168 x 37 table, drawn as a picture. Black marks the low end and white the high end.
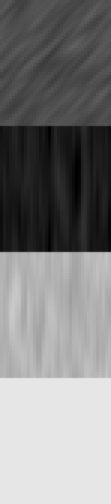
The table splits into 4 rows of 1 panel. Panel 1,1: low, slanting up to the right, faint in contrast. Panel 2,1: very low, streaked downward, faint in contrast. Panel 3,1: high, streaked downward, faint in contrast. Panel 4,1: very high, flat.
